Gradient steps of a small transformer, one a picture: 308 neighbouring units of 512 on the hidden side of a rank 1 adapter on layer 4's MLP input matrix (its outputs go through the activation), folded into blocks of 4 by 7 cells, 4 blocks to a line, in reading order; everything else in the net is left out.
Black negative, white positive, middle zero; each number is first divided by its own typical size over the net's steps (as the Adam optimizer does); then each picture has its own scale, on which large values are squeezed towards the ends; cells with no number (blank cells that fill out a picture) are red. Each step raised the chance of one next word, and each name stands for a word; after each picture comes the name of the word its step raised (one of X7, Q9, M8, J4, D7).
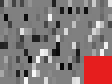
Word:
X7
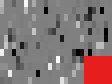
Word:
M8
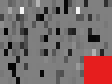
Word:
M8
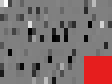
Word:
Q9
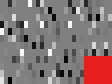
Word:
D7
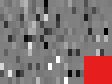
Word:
M8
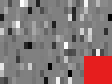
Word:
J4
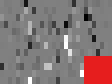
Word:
J4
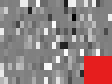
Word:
Q9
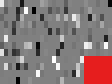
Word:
J4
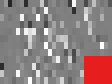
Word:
D7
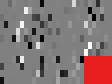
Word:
Q9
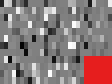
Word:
X7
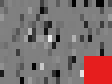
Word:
J4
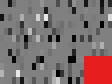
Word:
D7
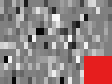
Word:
X7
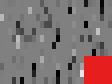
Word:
J4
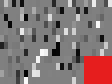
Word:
X7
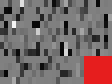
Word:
Q9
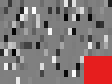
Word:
D7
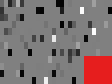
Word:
M8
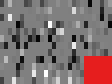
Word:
X7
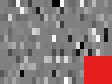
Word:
M8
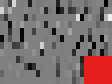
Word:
Q9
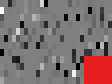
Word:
D7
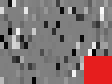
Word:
D7
